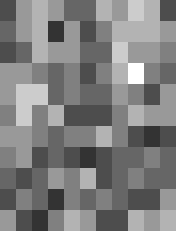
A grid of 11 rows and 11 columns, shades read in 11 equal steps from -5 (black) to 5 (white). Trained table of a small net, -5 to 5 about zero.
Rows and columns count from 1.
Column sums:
-4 6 2 -5 -1 -10 -6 4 10 -1 -1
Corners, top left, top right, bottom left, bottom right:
-2 -2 1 2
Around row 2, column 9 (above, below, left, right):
3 1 2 2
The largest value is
5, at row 4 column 9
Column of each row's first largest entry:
9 3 8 9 2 2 7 2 6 11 5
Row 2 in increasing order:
-3 -2 -1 0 1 1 1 2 2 2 2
